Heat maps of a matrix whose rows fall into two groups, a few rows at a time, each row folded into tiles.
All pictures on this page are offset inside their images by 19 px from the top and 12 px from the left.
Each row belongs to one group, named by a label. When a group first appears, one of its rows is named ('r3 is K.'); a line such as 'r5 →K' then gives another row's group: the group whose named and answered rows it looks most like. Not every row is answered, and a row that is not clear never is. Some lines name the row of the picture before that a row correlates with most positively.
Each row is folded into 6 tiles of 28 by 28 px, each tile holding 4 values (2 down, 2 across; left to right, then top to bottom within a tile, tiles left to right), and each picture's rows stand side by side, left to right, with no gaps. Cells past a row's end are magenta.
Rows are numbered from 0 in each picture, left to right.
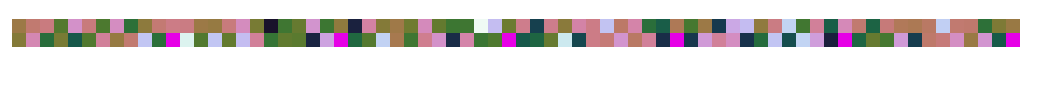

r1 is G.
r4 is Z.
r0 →Z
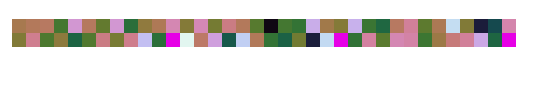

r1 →G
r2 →Z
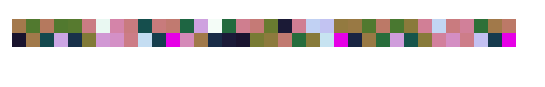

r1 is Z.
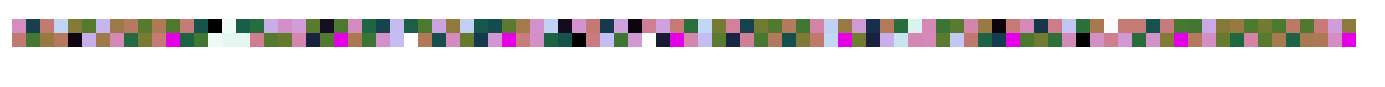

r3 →Z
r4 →G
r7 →G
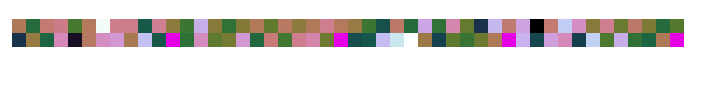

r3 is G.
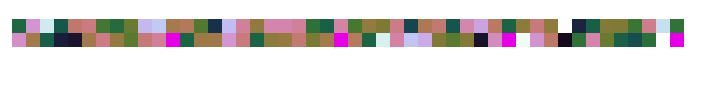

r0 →Z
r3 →G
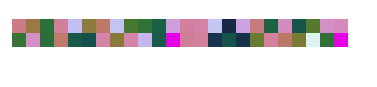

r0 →Z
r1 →Z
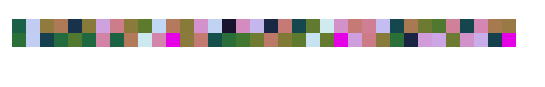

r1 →Z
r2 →Z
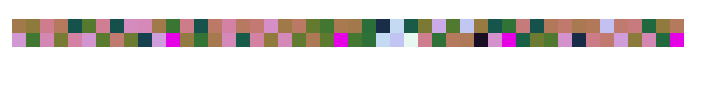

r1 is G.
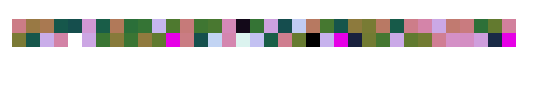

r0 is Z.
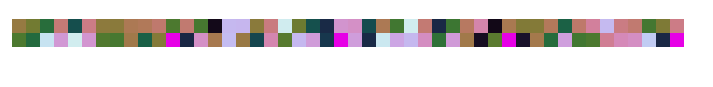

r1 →Z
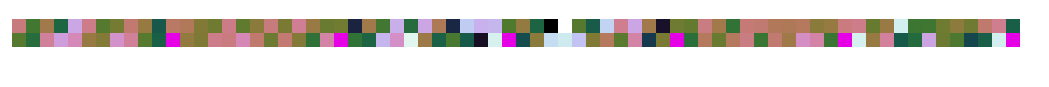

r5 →G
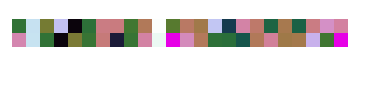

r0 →G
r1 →Z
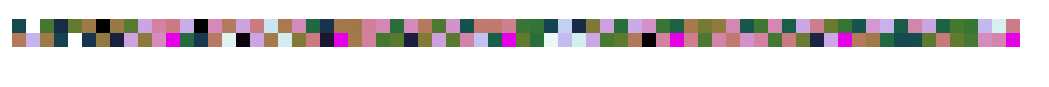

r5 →Z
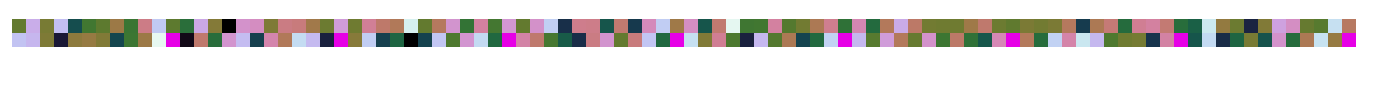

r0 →G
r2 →Z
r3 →Z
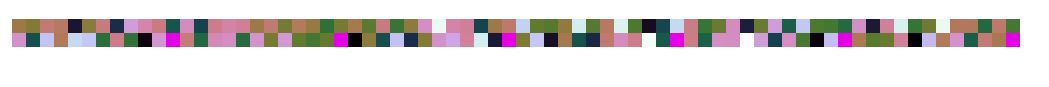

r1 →G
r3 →Z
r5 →G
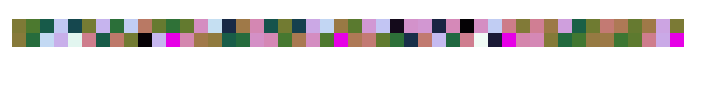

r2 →Z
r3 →G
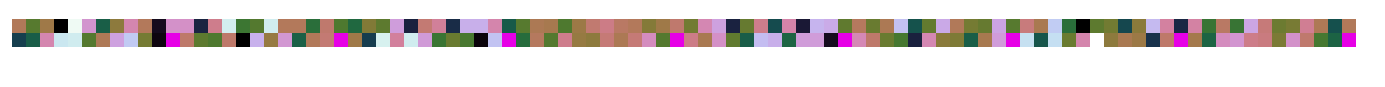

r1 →G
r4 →Z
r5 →G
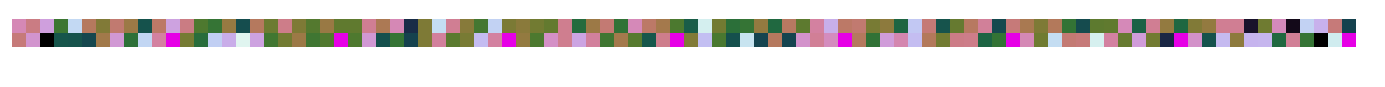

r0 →Z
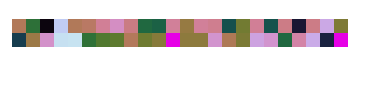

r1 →Z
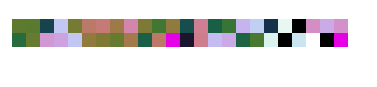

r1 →Z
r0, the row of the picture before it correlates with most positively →0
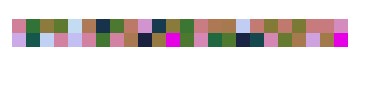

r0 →G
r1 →Z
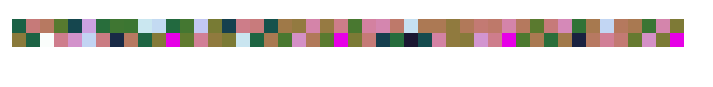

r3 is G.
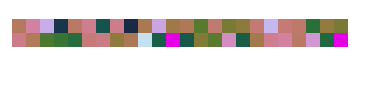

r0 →Z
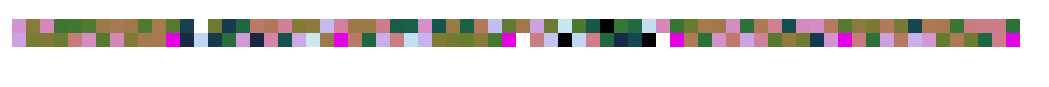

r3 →G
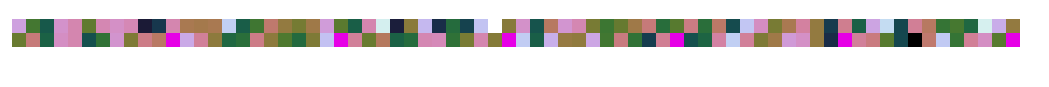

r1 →G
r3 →G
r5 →Z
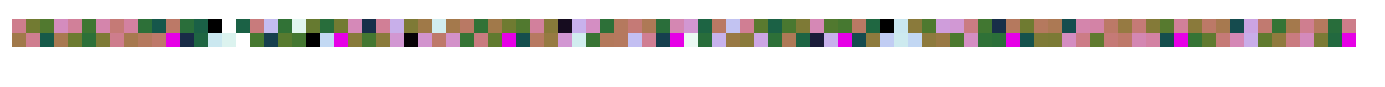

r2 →G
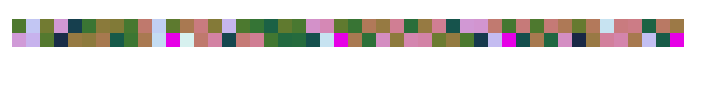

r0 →G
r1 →G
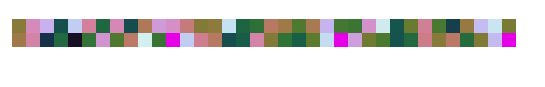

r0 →Z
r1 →G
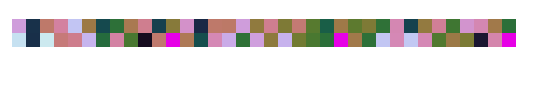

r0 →G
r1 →G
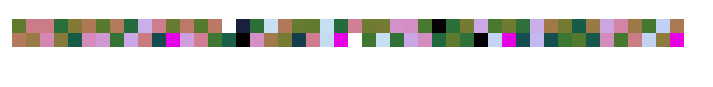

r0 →Z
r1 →G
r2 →G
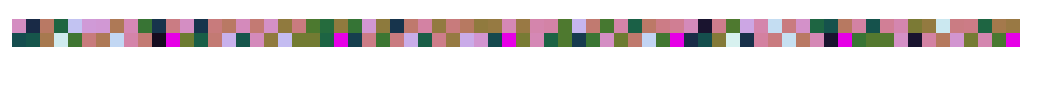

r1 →G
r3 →Z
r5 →G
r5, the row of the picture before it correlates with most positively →1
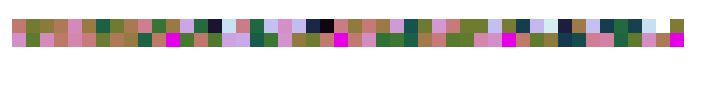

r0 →G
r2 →G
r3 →Z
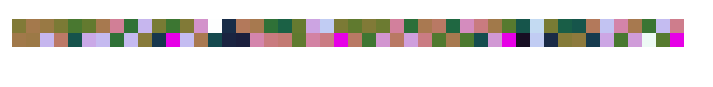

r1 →Z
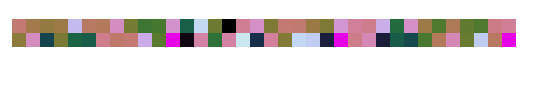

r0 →Z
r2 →Z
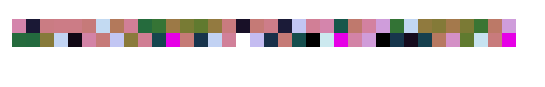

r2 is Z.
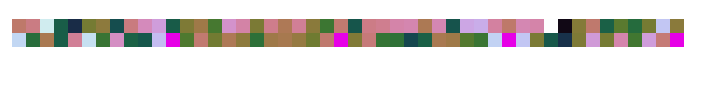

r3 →Z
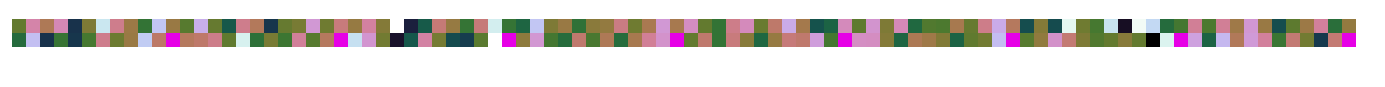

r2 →G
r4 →Z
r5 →G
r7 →G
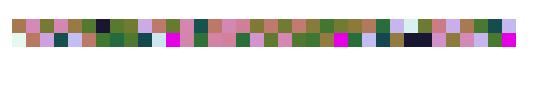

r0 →G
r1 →G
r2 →Z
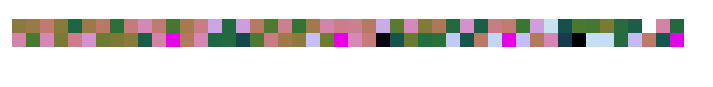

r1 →Z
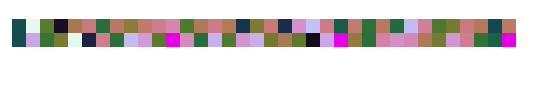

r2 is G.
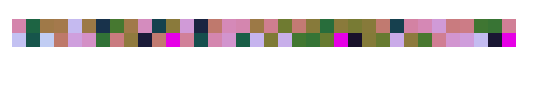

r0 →G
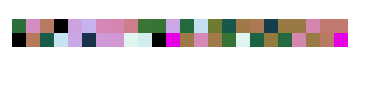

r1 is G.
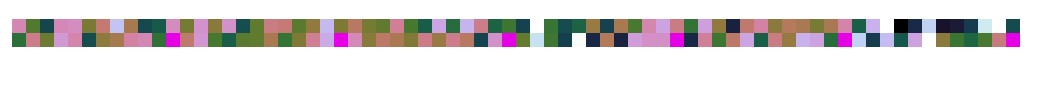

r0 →Z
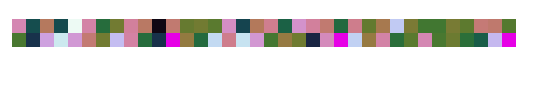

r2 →G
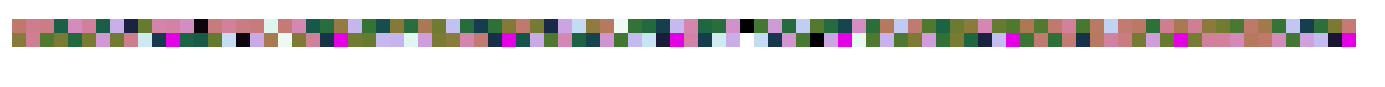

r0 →Z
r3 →Z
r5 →G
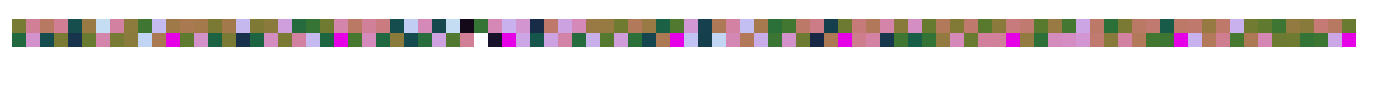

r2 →Z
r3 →G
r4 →G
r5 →Z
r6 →G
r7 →G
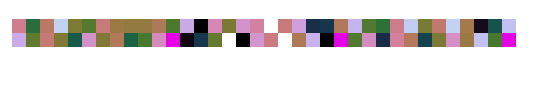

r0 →G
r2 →Z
